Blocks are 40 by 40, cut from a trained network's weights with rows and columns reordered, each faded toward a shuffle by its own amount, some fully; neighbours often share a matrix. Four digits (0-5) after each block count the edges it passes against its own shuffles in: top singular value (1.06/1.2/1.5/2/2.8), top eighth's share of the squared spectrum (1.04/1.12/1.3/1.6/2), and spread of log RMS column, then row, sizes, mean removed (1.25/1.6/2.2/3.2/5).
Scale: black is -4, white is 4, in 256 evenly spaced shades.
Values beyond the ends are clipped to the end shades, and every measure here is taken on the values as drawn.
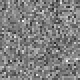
1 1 1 0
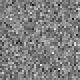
2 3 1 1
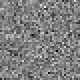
2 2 0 1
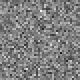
1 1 0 0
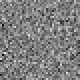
2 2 1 0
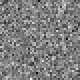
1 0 0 0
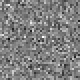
0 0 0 0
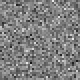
0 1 0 0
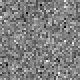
0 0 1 0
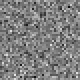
0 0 0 0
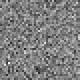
1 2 1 0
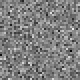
0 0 0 0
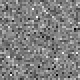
0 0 0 0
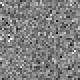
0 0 0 0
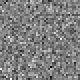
1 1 0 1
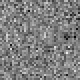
2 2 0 0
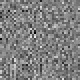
3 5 2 1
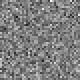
1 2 0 0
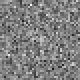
2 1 0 0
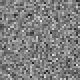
1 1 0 0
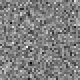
1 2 0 0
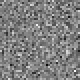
2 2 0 0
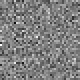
3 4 2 1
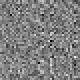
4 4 2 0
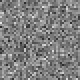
2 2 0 1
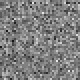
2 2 0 1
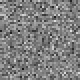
2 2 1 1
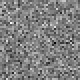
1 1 0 0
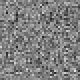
3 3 2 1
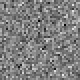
0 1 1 0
